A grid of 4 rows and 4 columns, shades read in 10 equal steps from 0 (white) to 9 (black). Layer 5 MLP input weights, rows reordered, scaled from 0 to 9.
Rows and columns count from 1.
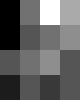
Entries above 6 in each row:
1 1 0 2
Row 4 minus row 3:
2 1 3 0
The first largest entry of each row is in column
1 1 1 1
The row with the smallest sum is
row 1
